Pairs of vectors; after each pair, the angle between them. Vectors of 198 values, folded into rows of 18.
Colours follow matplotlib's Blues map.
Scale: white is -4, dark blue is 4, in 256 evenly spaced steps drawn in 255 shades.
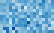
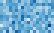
partly aligned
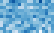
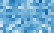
nearly parallel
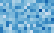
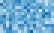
nearly opposite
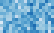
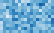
partly aligned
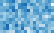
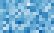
partly opposed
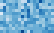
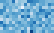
partly aligned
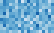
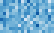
nearly parallel
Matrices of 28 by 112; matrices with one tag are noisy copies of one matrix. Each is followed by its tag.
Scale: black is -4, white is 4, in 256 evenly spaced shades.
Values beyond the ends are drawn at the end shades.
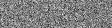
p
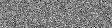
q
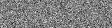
q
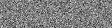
q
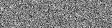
p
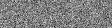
q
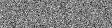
q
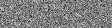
p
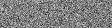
p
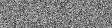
q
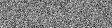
q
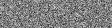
p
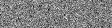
p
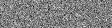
p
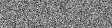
q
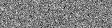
p
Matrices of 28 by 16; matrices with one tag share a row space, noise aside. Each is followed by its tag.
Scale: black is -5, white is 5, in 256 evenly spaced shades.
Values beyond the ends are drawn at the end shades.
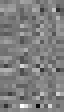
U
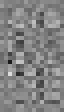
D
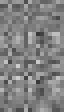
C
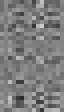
D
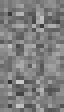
D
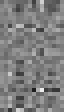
D
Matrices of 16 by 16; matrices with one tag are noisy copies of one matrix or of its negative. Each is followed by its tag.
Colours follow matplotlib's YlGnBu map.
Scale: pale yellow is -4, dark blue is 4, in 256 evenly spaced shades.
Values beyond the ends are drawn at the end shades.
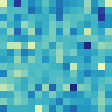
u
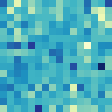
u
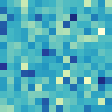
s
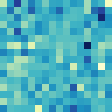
u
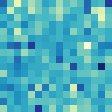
u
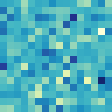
s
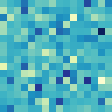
s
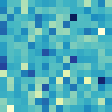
s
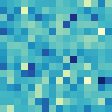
s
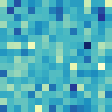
u
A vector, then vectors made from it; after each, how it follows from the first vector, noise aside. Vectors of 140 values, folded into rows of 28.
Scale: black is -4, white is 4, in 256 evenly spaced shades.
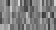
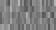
shrunk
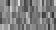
copied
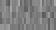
shrunk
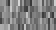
copied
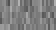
shrunk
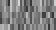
copied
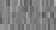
shrunk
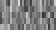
copied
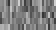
copied
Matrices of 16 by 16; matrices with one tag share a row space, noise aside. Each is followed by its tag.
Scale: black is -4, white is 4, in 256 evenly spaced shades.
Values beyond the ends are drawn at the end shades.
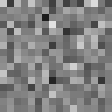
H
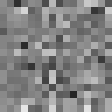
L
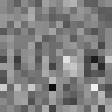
H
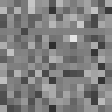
H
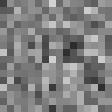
H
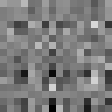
L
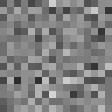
H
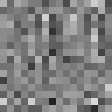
H
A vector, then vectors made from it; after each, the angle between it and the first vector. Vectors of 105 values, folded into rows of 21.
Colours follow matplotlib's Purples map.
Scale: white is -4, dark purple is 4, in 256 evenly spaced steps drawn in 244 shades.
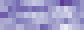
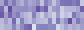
partly aligned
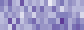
orthogonal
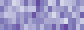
partly opposed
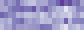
nearly parallel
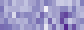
partly opposed
